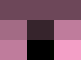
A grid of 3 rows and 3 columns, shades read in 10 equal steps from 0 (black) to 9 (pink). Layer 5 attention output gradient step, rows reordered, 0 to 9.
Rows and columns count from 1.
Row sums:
12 15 16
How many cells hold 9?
1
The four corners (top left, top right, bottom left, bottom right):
4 4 7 9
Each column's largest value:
7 4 9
